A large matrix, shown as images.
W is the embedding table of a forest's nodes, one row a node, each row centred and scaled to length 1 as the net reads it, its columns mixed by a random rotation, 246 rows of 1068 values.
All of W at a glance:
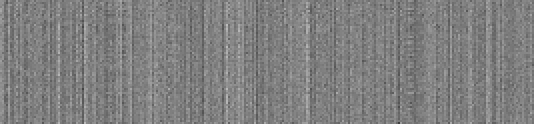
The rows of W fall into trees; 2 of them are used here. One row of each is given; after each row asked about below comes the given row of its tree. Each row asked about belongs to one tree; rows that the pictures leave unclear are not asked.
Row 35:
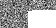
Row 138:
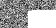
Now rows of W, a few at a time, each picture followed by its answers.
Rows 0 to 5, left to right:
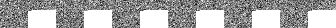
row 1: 35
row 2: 35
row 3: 35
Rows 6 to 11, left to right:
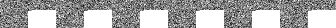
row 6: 35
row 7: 138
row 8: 138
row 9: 35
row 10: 35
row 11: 138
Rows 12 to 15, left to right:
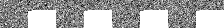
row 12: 35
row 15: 138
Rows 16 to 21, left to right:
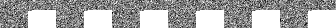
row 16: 35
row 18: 35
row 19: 35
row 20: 138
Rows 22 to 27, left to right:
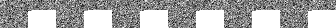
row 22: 138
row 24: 35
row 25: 138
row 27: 35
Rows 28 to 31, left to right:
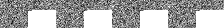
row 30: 138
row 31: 138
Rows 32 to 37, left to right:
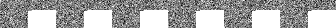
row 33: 138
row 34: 138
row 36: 138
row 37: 138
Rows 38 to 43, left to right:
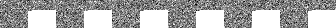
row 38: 35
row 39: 35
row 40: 138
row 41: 35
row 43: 35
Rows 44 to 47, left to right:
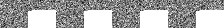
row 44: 138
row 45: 35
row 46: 35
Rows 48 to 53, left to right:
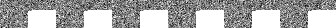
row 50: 138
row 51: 138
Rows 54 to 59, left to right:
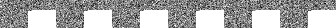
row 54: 138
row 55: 138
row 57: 138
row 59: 138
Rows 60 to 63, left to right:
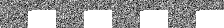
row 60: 138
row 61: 138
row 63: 138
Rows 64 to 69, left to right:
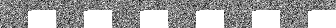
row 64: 138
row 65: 138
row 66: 35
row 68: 35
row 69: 138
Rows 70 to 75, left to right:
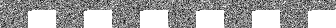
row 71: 138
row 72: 138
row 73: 35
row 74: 138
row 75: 35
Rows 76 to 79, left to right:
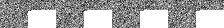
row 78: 138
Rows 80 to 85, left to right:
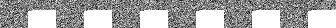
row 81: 138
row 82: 35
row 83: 35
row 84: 35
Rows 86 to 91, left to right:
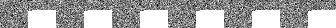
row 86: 35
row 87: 35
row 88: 35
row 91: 138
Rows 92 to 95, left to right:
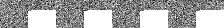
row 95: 138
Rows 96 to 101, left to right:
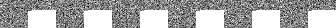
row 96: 138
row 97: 35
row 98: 35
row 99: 138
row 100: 35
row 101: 138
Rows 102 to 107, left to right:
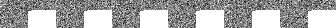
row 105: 138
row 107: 138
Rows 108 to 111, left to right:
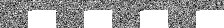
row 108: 35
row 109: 35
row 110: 138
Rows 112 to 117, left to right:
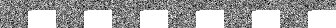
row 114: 138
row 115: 138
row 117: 138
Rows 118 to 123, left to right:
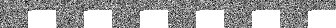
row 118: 35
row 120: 138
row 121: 35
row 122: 138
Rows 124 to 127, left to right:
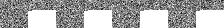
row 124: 35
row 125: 35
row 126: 138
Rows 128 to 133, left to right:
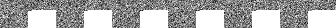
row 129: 35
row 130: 138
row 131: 35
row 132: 35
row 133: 35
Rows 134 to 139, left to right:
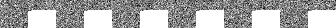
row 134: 138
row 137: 138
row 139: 35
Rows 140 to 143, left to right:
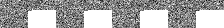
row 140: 138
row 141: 35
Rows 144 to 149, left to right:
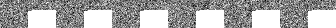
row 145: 138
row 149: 138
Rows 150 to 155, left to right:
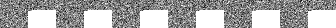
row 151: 138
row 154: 35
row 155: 35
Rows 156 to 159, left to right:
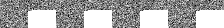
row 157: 35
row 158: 138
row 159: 138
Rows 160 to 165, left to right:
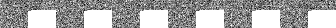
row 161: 35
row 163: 138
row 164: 138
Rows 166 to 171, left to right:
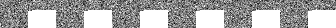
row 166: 35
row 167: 35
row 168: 138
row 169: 35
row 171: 35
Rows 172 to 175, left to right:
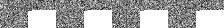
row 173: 35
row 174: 35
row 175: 138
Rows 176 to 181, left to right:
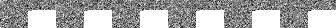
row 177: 138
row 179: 138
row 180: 35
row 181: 138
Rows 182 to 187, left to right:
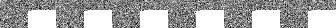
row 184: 35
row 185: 35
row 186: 138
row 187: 35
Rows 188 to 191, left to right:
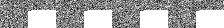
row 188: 138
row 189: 138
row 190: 35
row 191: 138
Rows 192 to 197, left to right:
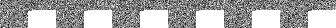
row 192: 138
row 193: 138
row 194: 138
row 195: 138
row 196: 138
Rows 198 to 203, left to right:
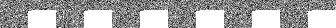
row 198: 35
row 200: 138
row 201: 138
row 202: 138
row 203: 35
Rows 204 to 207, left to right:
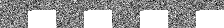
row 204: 138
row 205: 138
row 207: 138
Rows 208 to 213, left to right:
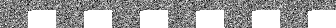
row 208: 35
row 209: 138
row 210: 35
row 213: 138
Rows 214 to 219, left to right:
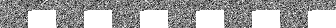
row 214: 138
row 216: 35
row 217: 138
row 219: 35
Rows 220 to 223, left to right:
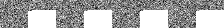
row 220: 35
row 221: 138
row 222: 138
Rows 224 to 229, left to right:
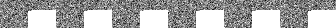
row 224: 138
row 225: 138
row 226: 138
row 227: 35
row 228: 138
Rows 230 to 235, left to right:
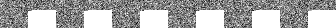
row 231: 35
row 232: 35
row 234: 35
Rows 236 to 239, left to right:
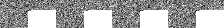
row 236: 138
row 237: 35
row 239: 138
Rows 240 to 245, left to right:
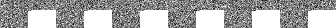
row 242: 35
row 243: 35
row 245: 138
